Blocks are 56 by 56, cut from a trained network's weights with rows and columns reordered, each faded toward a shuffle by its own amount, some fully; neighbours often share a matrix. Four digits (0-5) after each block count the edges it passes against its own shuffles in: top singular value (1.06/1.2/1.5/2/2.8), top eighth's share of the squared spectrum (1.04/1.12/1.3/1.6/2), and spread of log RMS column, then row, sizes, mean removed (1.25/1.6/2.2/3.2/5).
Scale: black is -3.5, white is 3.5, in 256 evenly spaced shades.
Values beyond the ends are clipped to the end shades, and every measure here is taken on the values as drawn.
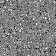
1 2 1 0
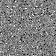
2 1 0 0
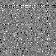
3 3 1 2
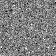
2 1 0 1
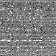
3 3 2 1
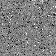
0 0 0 0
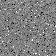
0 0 0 0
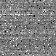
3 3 2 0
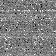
2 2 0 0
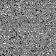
0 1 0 1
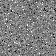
0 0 0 0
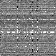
4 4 2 2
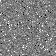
0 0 0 0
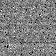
1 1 0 0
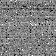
2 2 1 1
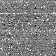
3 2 0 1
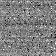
2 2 1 1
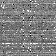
4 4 1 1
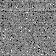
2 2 1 0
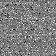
1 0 0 0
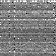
4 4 2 2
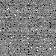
2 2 1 0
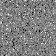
1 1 0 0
